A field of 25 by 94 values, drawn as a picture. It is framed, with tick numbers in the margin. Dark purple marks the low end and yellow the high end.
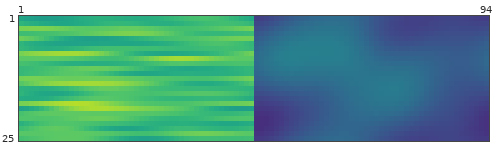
It is made of 1 by 2 panels. Panel 1,1: high, streaked across. Panel 1,2: low, smooth.
